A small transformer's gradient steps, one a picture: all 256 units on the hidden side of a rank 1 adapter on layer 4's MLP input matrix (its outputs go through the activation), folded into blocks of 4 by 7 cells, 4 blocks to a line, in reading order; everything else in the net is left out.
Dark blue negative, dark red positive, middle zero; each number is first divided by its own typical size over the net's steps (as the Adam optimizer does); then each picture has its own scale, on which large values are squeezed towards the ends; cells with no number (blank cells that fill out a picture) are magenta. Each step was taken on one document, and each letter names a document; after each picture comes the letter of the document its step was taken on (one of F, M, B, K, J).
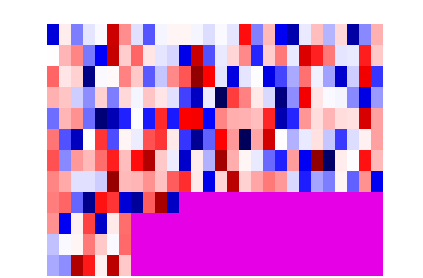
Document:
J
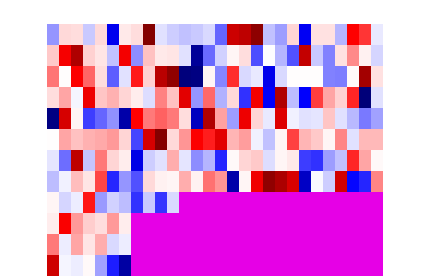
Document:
J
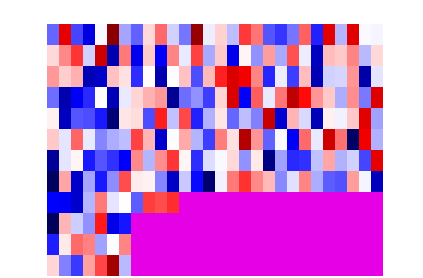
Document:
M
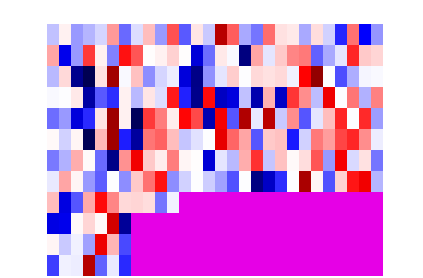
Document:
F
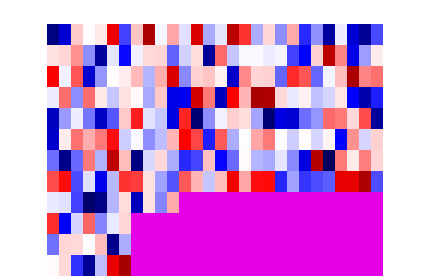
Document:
J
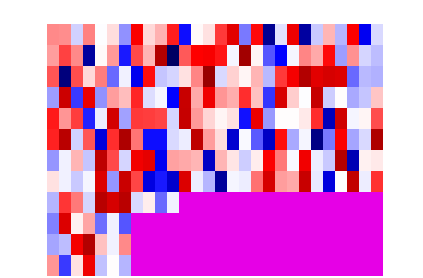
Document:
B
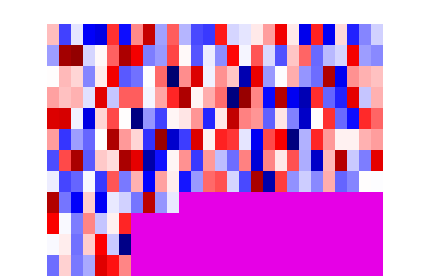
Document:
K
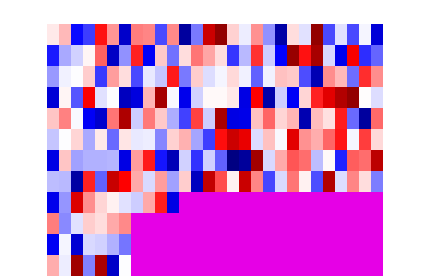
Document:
K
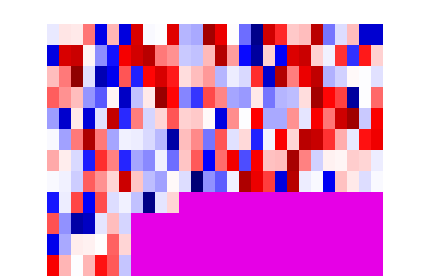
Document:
K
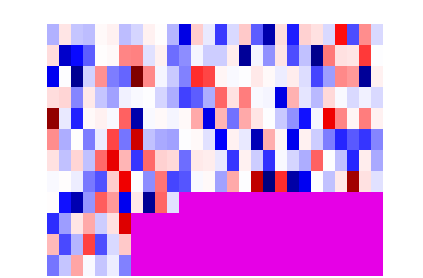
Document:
F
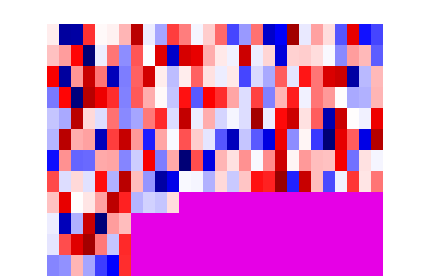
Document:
B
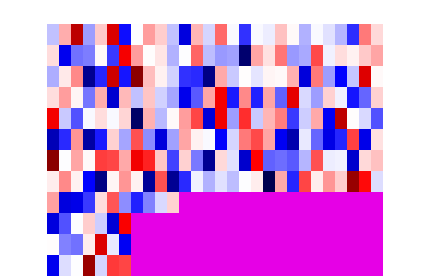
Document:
F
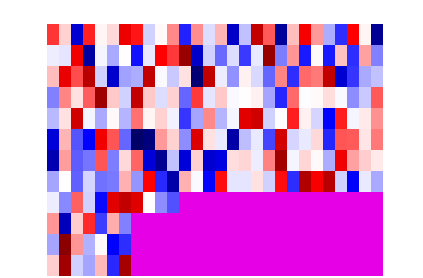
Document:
B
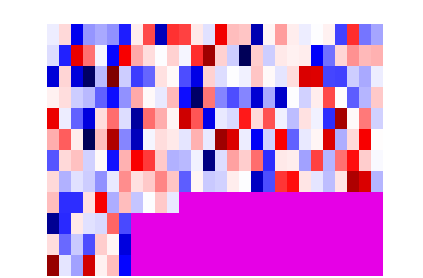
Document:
F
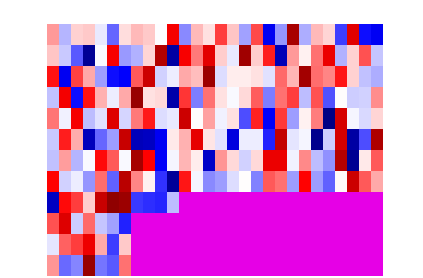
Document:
B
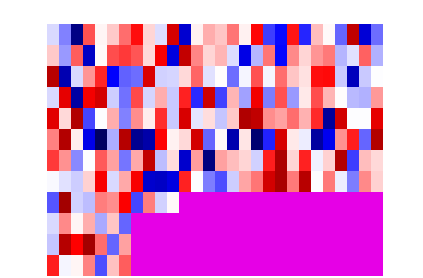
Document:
B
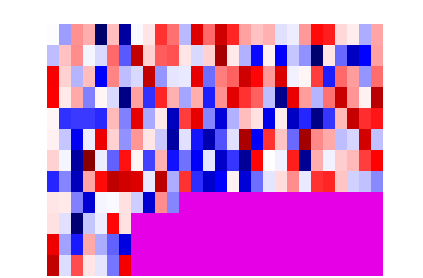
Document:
K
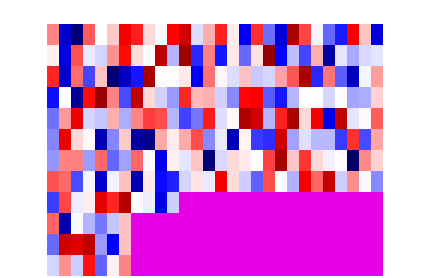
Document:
B
